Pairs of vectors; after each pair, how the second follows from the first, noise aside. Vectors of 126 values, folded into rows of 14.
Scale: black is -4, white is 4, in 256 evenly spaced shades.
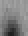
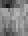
wrapped around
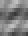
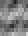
negated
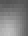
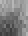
negated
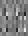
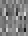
negated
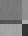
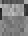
wrapped around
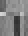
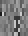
sign-scrambled
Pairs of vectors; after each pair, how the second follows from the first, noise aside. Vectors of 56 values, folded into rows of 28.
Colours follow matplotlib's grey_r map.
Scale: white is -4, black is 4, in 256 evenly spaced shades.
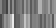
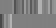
partly zeroed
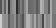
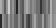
sign-scrambled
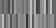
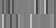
partly zeroed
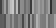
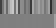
partly zeroed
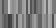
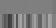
partly zeroed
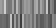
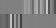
partly zeroed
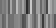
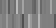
partly zeroed
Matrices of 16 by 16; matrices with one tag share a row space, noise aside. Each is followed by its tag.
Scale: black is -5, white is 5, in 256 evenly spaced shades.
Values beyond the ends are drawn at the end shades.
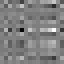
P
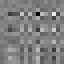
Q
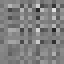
Q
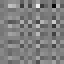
Q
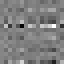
P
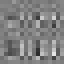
Q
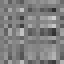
P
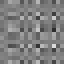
Q
